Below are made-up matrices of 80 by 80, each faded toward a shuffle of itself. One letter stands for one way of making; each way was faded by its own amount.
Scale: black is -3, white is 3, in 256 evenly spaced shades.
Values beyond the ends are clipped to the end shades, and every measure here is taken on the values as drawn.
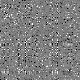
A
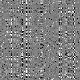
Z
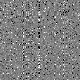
A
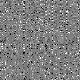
A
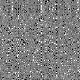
A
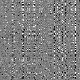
Z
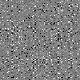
A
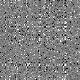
A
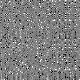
A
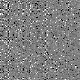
A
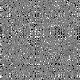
A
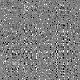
A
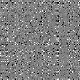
A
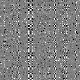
Z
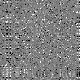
A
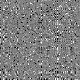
A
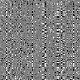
Z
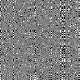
Z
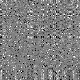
A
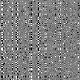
Z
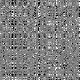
Z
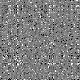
A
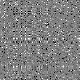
A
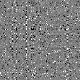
A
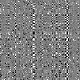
Z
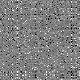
A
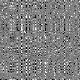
Z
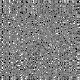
A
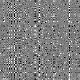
Z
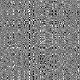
Z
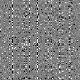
Z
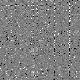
A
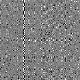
Z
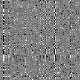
Z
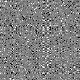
A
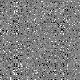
A
